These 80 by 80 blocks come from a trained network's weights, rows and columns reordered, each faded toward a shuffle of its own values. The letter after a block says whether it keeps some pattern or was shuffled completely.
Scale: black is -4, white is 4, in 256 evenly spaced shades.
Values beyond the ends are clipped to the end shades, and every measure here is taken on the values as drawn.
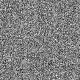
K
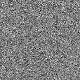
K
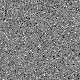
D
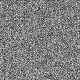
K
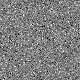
D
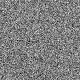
D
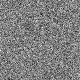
D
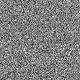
K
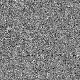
K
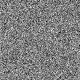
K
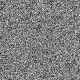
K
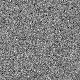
D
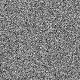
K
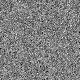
K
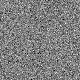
D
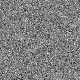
D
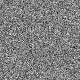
K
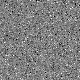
D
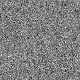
K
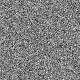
D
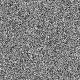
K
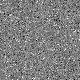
D
